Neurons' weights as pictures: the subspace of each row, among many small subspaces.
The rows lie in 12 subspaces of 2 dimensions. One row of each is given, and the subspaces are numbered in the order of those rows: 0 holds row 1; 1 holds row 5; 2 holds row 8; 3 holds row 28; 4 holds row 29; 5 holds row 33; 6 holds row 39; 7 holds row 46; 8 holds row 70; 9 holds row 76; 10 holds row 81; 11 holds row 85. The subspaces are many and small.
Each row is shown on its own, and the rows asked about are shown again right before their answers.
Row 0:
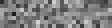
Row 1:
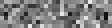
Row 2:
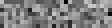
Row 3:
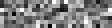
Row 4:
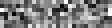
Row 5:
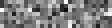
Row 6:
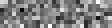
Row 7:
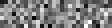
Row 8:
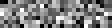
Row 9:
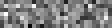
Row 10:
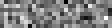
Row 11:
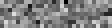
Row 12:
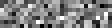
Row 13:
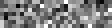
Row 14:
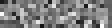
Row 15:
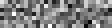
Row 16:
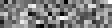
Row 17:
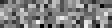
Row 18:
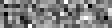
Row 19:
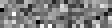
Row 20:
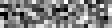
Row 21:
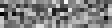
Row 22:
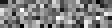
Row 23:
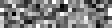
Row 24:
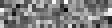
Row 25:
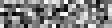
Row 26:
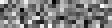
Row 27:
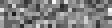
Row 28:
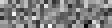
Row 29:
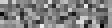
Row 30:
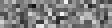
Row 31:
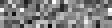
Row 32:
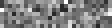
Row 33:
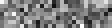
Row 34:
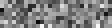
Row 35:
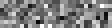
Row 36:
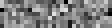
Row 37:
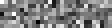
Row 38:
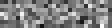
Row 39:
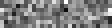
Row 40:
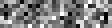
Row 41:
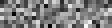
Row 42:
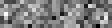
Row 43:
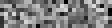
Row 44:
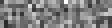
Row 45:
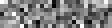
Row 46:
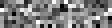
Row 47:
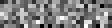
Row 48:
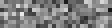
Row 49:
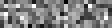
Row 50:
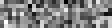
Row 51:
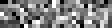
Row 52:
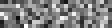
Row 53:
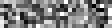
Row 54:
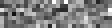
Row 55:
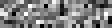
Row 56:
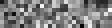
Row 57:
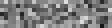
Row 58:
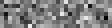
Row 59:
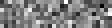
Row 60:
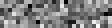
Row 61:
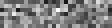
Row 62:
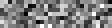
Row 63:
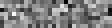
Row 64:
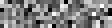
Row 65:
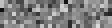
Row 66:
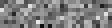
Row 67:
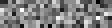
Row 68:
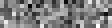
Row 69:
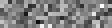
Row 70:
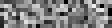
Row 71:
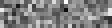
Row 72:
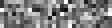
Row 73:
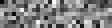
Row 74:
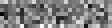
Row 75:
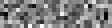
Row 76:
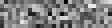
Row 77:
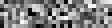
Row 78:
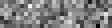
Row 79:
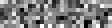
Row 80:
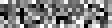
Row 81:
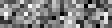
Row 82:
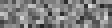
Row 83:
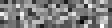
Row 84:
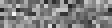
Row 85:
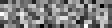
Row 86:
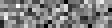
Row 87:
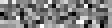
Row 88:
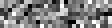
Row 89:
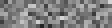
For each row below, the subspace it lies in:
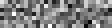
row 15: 3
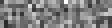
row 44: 10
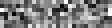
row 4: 7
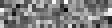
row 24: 6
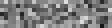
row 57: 4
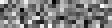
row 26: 8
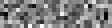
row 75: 6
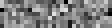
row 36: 1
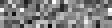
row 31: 8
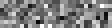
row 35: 7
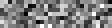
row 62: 9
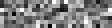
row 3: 11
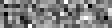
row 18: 0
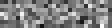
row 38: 4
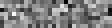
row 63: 7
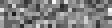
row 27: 8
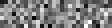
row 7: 3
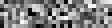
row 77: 9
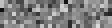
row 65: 1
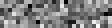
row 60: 0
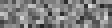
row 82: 7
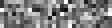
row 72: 1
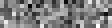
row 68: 10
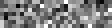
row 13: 5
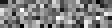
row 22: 2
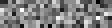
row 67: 2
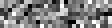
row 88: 0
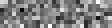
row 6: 2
